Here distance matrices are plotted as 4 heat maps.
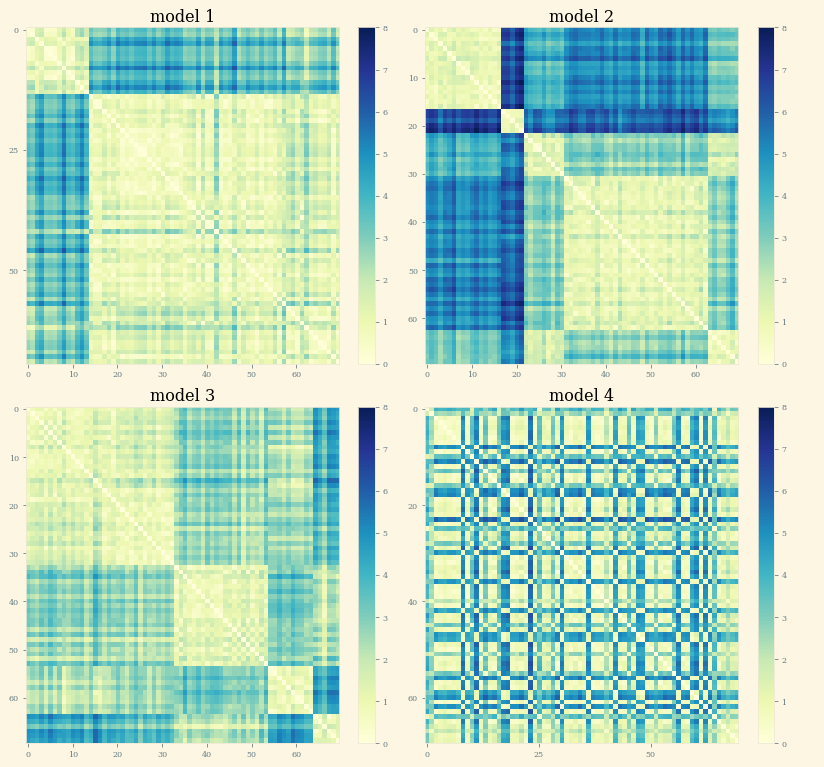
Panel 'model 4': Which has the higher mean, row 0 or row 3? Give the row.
0
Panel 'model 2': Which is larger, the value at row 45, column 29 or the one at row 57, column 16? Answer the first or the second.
the second
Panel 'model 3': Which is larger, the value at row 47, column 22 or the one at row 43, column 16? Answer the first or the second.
the second
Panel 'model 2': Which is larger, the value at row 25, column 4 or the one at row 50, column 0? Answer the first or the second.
the second
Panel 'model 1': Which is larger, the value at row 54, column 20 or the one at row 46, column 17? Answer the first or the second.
the second
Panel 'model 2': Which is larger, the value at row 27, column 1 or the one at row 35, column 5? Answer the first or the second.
the second
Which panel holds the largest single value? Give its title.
model 2
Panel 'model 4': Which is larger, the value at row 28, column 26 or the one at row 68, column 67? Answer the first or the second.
the first
